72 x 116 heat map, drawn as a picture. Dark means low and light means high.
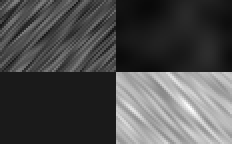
It is made of 2 by 2 panels. Panel 1,1: low, slanting up to the right. Panel 1,2: very low, smooth, faint in contrast. Panel 2,1: very low, flat. Panel 2,2: high, slanting down to the right.
